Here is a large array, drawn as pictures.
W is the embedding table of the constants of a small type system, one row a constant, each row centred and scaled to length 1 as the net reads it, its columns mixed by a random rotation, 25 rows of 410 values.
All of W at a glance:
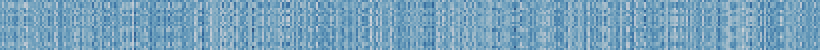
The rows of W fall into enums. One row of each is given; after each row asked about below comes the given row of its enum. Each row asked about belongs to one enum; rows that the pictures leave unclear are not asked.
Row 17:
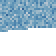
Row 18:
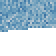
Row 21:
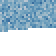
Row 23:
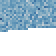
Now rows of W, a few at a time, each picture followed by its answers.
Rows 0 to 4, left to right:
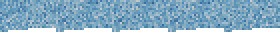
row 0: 18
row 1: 21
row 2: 21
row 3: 21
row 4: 23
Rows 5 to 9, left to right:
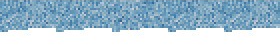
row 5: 18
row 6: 17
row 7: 21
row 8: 18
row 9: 18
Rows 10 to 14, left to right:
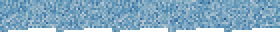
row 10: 18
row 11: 17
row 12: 18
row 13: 21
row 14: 23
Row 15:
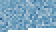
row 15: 23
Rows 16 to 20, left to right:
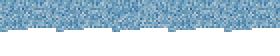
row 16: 17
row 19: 17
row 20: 17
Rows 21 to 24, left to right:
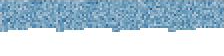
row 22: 21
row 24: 17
